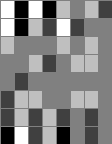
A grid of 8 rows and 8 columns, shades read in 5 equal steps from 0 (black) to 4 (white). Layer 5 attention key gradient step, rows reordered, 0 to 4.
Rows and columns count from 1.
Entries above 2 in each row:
4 3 3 3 0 4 2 2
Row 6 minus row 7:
0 0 2 -1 1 1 2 0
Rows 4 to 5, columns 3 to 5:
3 1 2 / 2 2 2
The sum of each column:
17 15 19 14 17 17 18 15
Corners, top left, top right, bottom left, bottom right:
4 1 0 2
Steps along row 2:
down up down up down up same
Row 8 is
0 4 1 3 0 2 1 2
